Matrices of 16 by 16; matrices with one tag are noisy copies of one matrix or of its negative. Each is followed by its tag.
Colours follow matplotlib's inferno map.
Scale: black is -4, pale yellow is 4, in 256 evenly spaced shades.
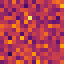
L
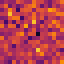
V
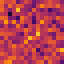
V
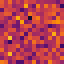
L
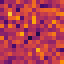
V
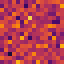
L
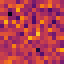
V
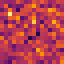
V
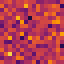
L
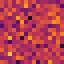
L
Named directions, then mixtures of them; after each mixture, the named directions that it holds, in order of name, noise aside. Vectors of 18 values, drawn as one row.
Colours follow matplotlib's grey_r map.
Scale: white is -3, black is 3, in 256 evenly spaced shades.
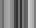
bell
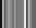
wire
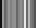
wire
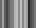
bell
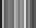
bell, wire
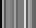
wire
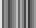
bell, wire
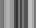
bell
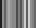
bell, wire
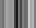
bell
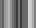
bell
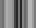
bell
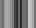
bell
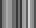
bell, wire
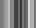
bell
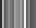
bell, wire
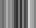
bell
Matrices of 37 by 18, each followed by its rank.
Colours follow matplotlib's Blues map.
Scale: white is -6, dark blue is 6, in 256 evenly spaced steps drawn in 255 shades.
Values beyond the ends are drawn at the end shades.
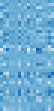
three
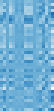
two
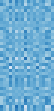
two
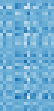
two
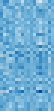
three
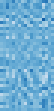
three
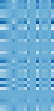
one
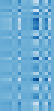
one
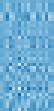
two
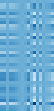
one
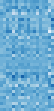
three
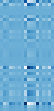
one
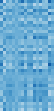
two
